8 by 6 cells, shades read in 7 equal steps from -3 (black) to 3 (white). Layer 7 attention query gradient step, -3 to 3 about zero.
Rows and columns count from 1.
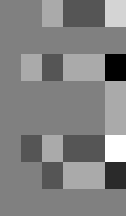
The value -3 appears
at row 3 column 6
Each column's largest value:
0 1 1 1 1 3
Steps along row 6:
down up down same up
